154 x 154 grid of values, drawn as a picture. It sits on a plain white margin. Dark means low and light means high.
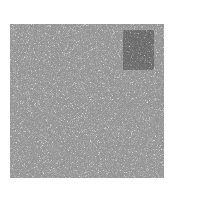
Stripes: none. Average level on the scale: 60%. Odd patch: lower, in the top right. Ninth with the lowest average: top right. Odd rows or columns: none.
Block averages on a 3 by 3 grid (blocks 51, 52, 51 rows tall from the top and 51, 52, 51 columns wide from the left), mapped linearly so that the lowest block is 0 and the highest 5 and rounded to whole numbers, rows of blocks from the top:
550 | 555 | 555
